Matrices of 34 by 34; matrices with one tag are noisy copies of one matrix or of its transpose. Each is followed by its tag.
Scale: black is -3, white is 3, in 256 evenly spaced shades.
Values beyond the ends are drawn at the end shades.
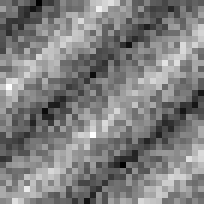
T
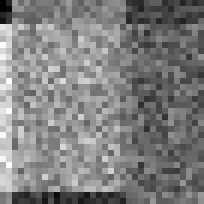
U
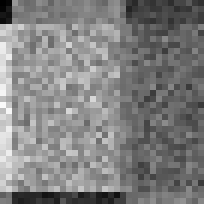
U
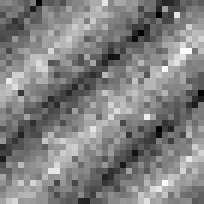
T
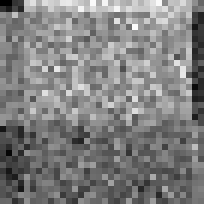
U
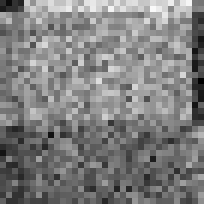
U
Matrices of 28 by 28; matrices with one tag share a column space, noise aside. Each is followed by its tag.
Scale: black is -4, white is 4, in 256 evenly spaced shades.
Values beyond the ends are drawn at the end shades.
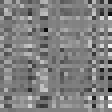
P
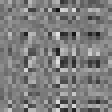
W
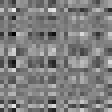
W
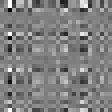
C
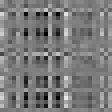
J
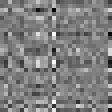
W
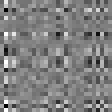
W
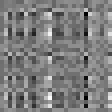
J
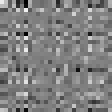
C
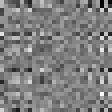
C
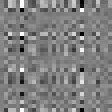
C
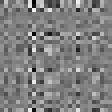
C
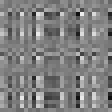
J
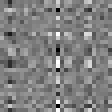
W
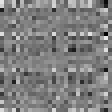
C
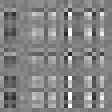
J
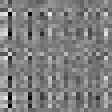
J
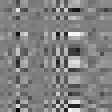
W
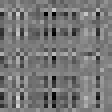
J
